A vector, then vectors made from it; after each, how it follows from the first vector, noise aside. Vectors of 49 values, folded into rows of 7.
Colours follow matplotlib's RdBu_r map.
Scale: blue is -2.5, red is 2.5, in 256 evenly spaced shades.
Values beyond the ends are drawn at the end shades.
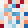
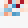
partly zeroed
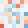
shrunk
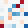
partly zeroed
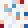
partly zeroed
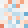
shrunk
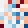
copied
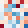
copied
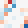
partly zeroed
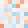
shrunk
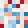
copied
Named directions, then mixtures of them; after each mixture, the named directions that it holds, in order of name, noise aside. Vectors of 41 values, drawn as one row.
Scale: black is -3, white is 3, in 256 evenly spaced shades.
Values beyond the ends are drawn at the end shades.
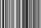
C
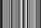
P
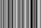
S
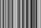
C, S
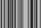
C, S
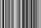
C, S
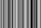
S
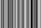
S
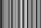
P, S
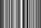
C, P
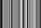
P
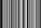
P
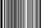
C, P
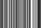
P, S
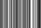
P, S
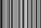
P, S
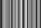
P, S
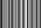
P, S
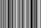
S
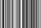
C, S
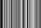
P
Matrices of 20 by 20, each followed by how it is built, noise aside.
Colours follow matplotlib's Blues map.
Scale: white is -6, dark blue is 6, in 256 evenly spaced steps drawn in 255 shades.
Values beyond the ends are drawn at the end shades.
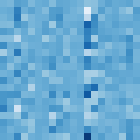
uneven columns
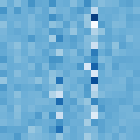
uneven columns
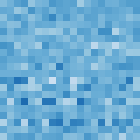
uneven rows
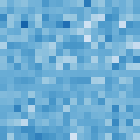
uneven rows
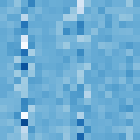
uneven columns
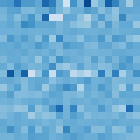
uneven rows
